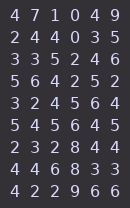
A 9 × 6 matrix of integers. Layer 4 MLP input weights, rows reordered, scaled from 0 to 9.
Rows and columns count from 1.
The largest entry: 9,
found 2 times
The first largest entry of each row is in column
6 6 6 2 5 4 4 4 4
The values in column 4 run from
0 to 9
